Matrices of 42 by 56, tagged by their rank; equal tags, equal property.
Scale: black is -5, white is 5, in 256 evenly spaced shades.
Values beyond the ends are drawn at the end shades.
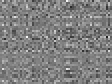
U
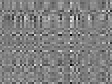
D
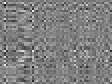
D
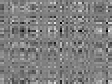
D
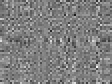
U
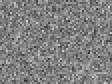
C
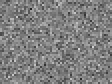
C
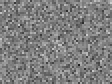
C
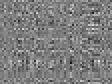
U
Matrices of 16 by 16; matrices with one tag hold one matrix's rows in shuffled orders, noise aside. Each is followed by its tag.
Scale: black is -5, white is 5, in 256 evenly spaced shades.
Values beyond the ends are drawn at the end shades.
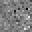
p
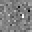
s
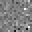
p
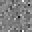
s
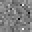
s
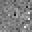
p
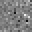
p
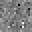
s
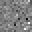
p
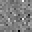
s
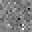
s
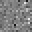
p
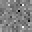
s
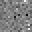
p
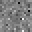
s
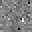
s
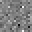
s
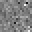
p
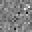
p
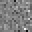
p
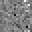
p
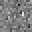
s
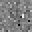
s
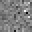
p
